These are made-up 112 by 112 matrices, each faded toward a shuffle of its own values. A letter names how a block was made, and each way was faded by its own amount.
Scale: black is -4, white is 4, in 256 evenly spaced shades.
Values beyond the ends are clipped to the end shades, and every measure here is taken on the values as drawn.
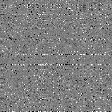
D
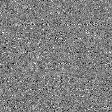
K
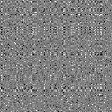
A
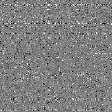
D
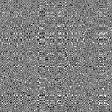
A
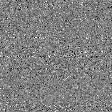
K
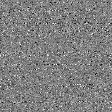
K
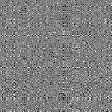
A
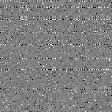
D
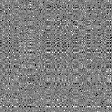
A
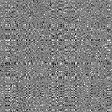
A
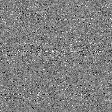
K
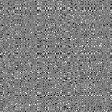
A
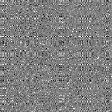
A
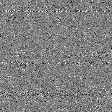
K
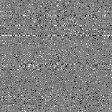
D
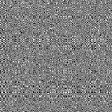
A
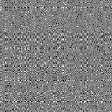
A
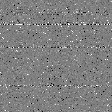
D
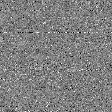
K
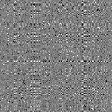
A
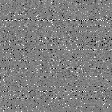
D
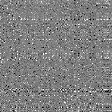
D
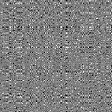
A
